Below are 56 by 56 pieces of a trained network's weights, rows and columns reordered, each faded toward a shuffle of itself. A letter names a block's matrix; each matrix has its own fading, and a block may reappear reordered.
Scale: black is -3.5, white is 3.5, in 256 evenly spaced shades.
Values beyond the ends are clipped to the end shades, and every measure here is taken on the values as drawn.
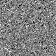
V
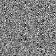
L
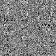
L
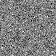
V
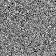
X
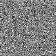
L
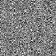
L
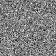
X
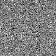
L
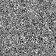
V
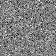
V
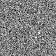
X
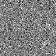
L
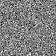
X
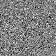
V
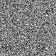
V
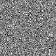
L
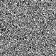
X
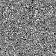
V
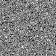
V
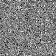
V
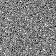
V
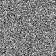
X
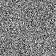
X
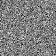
X
